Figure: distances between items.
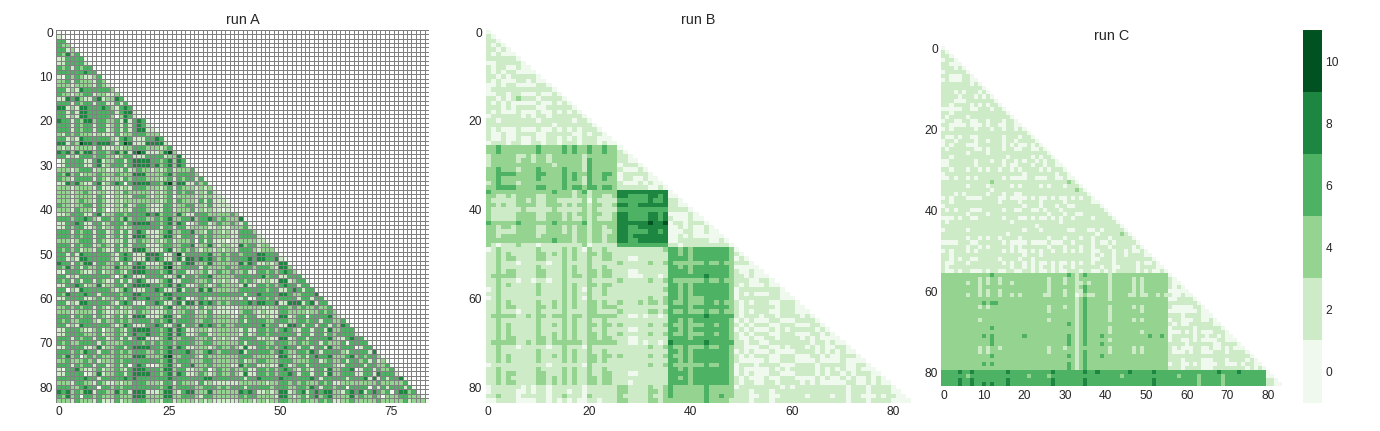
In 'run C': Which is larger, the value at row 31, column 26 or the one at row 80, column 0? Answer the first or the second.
the second
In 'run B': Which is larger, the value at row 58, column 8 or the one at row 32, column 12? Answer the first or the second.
the second
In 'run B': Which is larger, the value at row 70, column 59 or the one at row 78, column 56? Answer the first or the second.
the first
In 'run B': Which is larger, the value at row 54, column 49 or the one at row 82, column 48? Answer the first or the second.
the second
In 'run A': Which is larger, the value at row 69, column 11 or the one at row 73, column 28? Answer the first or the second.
the second
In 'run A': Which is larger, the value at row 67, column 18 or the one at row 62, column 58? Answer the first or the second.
the first
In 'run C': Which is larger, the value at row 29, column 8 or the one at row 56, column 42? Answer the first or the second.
the second
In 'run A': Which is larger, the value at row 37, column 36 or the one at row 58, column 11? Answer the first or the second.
the second
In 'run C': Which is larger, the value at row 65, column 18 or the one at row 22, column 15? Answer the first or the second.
the first
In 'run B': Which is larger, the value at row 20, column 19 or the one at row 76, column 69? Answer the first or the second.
the first
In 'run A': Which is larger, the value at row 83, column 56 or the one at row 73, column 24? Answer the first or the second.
the second
